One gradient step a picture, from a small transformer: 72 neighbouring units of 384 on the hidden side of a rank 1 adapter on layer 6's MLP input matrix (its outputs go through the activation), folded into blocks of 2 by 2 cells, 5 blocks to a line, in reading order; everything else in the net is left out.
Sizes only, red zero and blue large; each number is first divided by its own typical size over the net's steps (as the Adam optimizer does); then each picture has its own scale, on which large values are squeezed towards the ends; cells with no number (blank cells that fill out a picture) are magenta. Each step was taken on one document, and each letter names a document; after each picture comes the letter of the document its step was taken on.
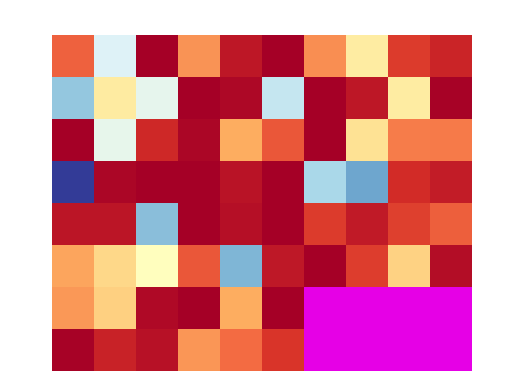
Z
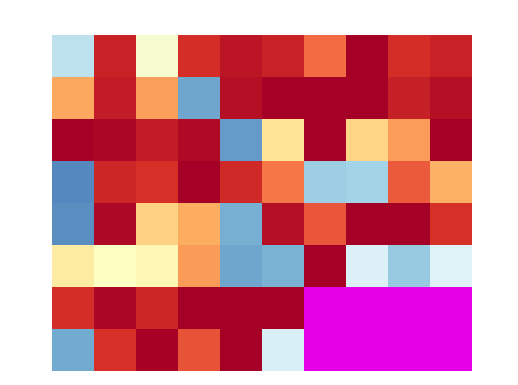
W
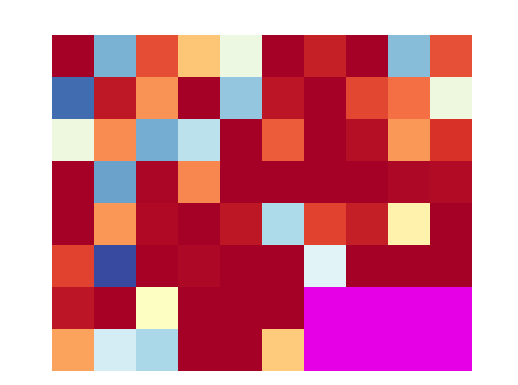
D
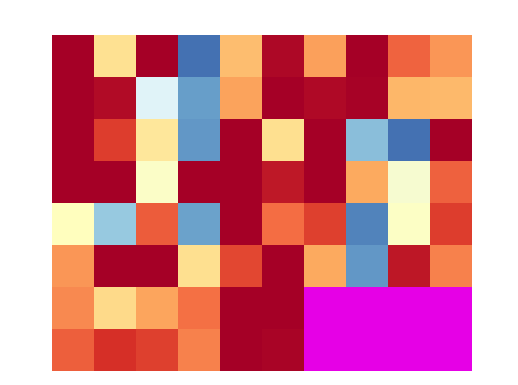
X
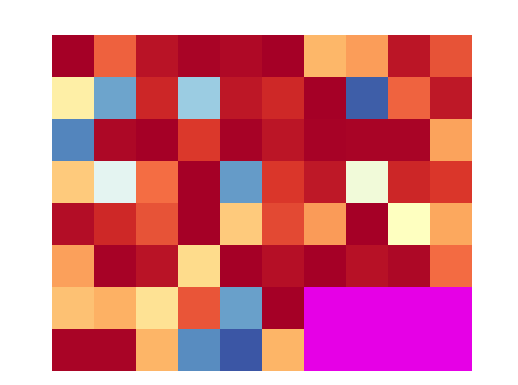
Z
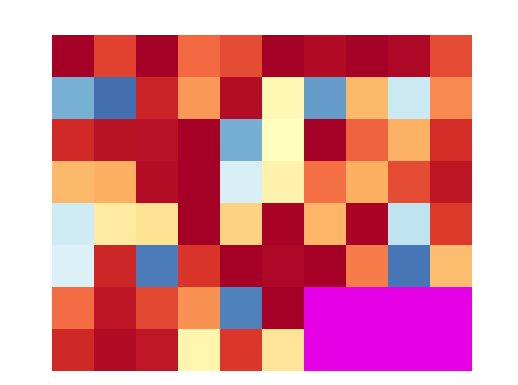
Z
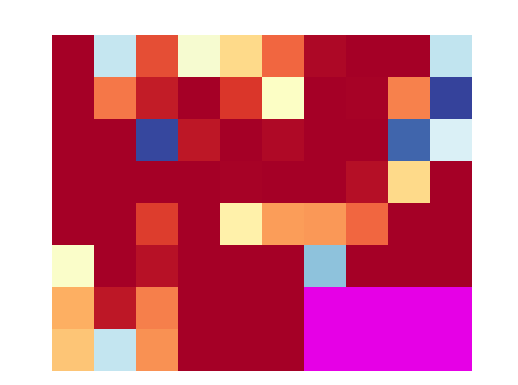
D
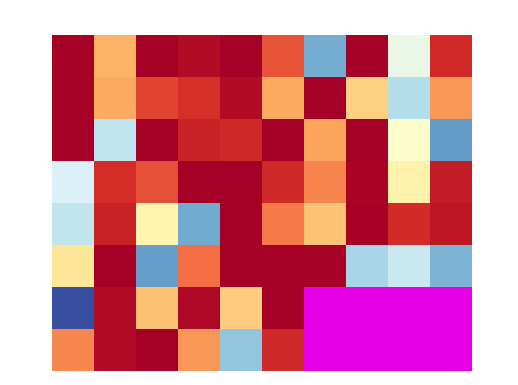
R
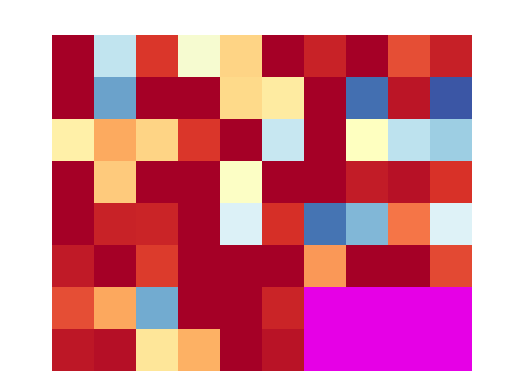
D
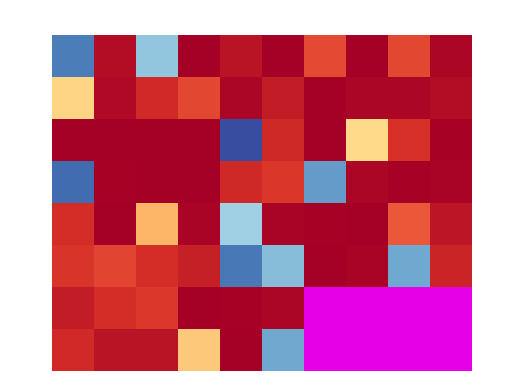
W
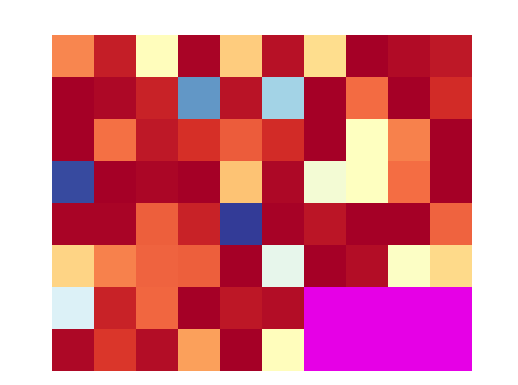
W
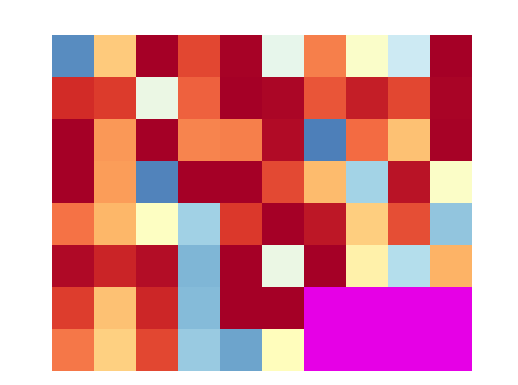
R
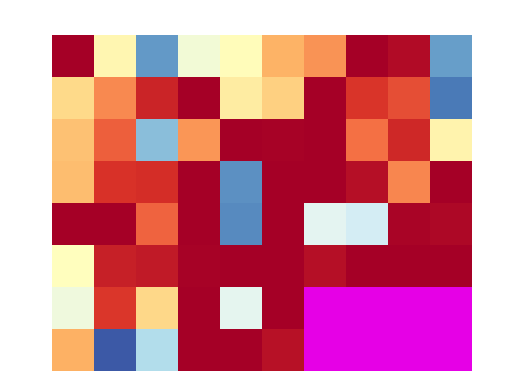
D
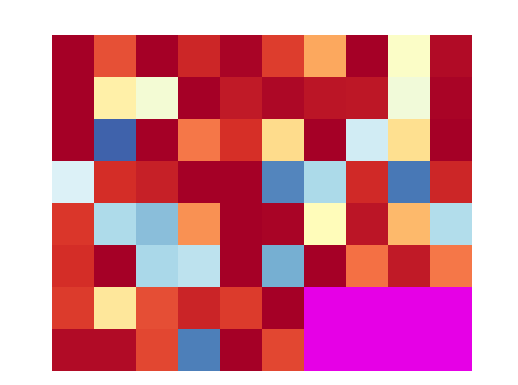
R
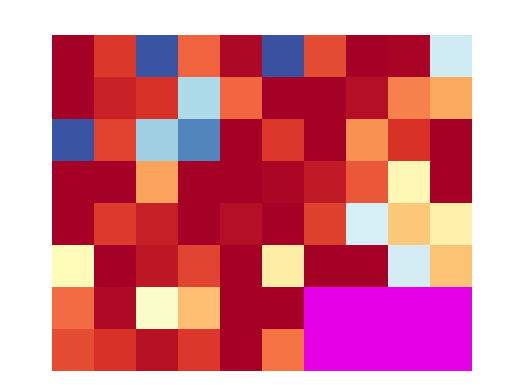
X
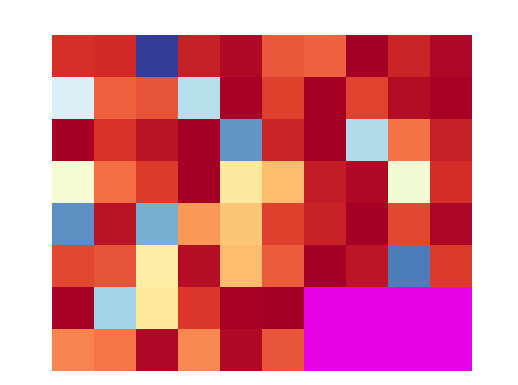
W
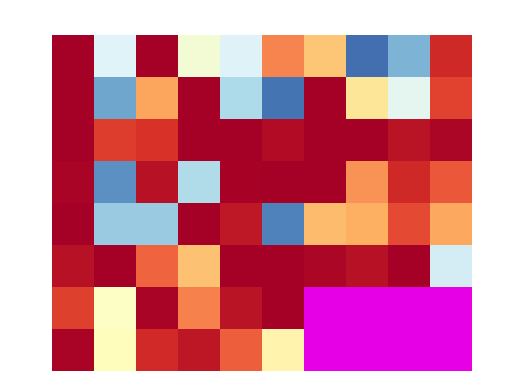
X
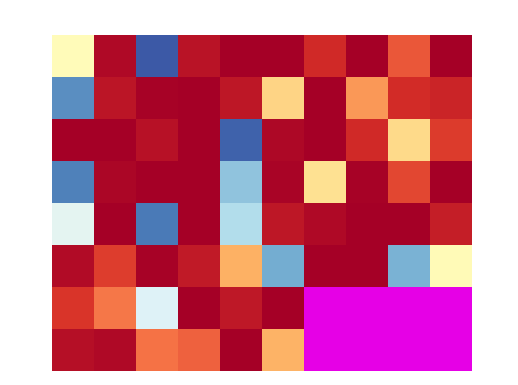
W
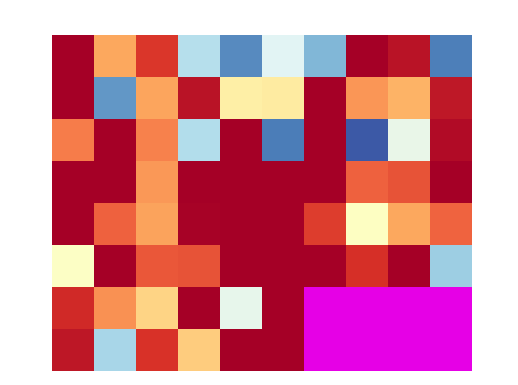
X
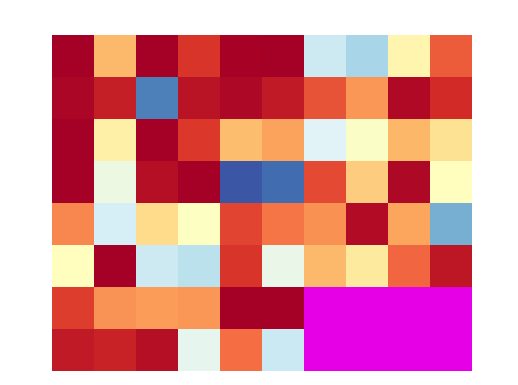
R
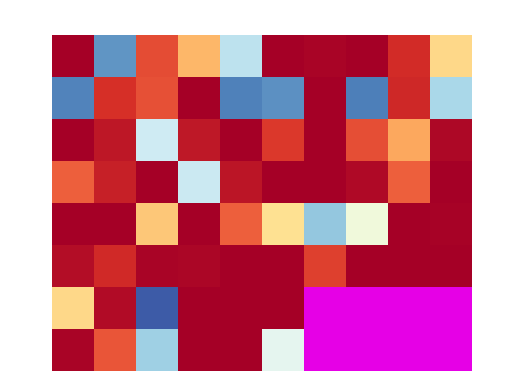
D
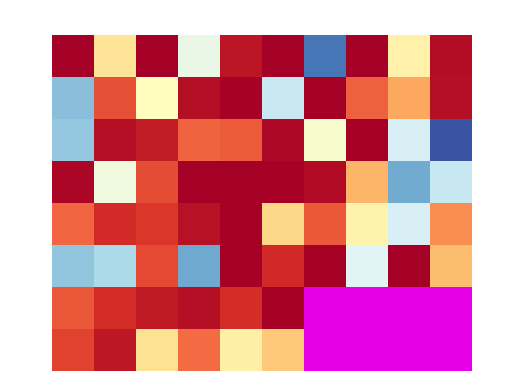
R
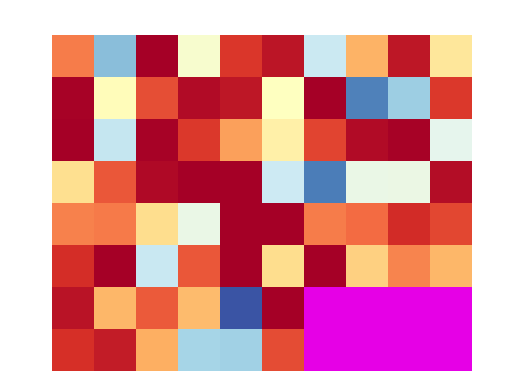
R
